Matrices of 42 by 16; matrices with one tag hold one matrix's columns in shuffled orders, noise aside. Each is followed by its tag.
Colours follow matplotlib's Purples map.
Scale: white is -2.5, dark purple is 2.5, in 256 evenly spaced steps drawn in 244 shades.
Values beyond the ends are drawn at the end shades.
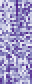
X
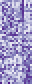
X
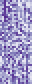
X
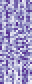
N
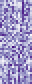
X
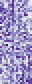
X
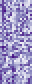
X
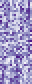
X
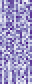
N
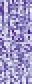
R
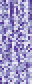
R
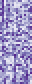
X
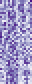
N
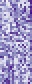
X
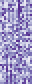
X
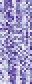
N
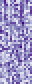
R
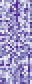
X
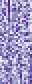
X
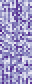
X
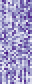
N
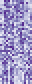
N
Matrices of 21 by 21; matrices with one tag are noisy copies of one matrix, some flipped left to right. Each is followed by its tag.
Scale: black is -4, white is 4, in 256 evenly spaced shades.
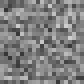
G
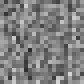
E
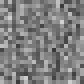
E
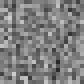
E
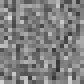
E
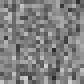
E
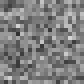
G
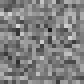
G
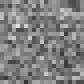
G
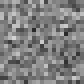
G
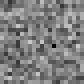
G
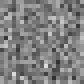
E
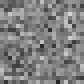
G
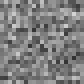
G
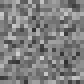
G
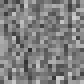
E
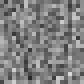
E
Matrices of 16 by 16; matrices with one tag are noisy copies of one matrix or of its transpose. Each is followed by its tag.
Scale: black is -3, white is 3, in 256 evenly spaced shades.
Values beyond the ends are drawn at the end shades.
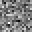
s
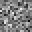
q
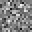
q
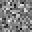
q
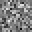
q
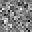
q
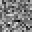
s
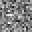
s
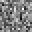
s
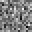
s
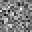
q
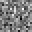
s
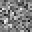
q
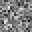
q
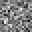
q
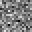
s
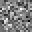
q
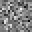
q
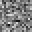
s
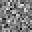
q
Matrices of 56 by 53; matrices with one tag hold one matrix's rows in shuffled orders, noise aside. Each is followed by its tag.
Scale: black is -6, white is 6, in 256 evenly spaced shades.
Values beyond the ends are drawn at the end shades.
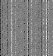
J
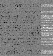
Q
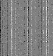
J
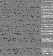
Q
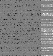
Q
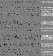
Q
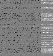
Q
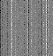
J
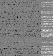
Q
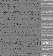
Q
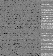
Q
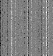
J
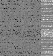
Q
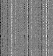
J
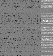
Q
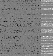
Q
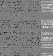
Q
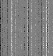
J
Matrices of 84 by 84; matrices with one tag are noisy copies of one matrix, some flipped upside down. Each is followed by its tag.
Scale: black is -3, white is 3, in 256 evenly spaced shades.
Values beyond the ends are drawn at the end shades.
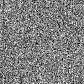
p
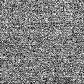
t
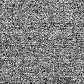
t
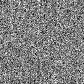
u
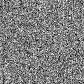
p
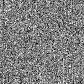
p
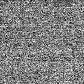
t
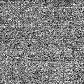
t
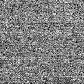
t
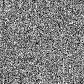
p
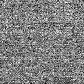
t
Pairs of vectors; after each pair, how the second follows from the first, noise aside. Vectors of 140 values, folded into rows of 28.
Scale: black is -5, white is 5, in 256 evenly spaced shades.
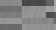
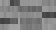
wrapped around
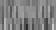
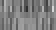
wrapped around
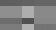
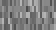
shuffled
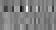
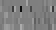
partly zeroed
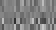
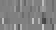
partly zeroed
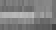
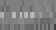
partly zeroed
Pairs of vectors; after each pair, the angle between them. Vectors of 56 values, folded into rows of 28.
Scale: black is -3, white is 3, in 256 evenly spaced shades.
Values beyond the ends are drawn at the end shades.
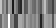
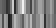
partly opposed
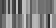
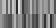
nearly opposite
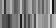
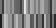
partly opposed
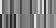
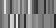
orthogonal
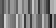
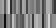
partly opposed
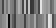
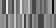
orthogonal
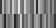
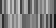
partly aligned
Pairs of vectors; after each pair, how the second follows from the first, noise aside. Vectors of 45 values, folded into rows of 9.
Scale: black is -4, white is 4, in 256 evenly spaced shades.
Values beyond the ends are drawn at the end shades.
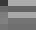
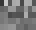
sign-scrambled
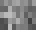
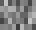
shuffled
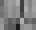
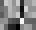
scaled up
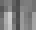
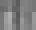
shrunk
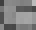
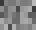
sign-scrambled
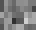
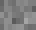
shrunk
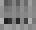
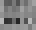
copied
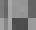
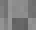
shrunk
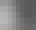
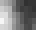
scaled up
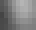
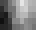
scaled up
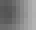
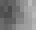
copied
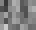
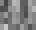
copied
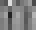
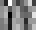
scaled up
